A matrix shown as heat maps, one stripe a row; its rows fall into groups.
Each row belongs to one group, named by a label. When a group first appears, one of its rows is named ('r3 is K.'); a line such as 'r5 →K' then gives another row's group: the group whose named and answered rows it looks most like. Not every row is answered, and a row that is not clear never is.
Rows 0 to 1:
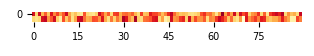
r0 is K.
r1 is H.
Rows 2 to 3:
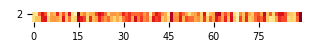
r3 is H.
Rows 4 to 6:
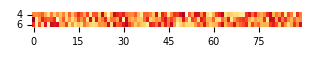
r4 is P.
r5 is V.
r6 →K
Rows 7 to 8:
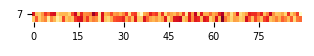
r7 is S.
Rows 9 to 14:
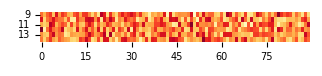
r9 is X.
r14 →V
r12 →V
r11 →H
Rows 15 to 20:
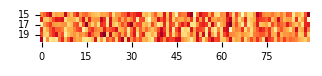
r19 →S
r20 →K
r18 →S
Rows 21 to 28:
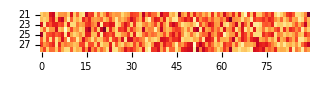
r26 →K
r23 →V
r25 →V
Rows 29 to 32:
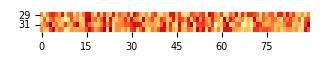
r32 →S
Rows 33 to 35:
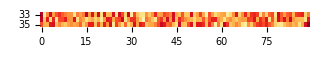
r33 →V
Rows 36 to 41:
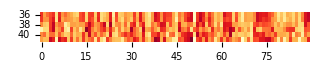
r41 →H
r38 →S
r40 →P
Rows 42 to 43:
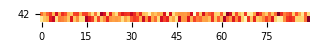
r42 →X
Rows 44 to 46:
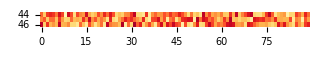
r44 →V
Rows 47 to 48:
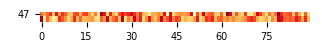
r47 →X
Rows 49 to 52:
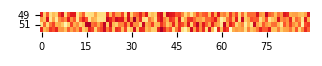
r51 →P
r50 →K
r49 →K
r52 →S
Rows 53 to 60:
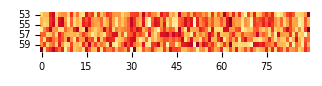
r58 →V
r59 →P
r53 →H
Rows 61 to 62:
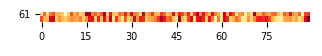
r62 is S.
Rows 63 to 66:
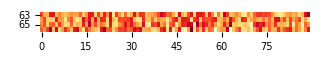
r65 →P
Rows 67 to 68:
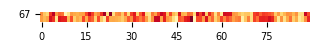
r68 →H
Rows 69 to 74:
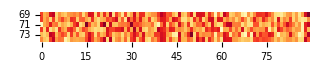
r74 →S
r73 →H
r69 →S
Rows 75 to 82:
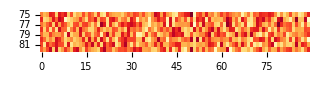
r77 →X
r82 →X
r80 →P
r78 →K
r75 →H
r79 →V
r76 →S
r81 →V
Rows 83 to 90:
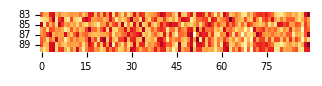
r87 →X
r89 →S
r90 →H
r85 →K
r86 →P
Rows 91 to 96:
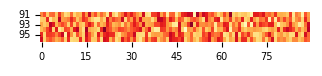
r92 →K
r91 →P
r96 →V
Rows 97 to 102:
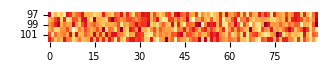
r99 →X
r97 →K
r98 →X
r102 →P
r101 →V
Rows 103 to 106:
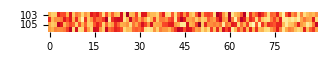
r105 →H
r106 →V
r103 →V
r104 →V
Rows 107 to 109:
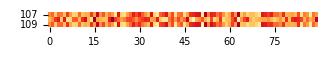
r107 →P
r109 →P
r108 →X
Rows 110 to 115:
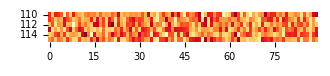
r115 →P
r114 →X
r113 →K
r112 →P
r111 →P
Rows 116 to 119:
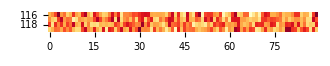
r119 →X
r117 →S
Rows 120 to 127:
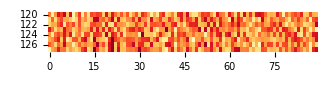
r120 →V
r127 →X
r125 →X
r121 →P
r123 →P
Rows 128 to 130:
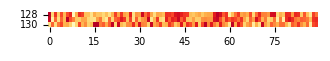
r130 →P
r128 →K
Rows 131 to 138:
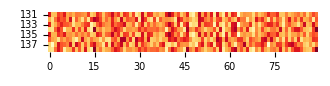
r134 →H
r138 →H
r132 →V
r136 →K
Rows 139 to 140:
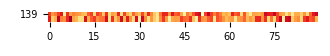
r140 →V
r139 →S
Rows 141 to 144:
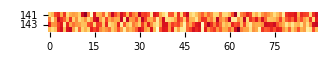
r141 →X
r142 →V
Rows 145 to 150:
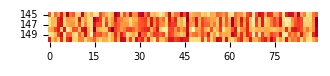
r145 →K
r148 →X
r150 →K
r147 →H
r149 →H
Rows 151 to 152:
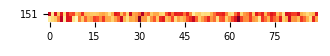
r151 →K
